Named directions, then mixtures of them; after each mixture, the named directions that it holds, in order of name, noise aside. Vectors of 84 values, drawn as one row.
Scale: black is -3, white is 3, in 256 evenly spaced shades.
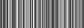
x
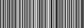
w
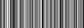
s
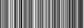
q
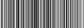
q, w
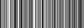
q, s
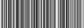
q, w, x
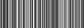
x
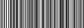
s, w, x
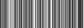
q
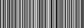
w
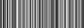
w, x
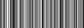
s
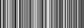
q, s, w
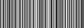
w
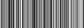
q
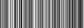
q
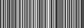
w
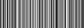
w, x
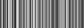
q, w, x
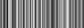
x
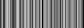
s, w, x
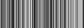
q, x
